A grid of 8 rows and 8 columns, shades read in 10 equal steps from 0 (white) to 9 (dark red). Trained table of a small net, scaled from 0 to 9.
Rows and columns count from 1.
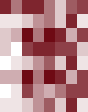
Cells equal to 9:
4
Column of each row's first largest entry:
1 7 3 4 7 3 3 7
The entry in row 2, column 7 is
8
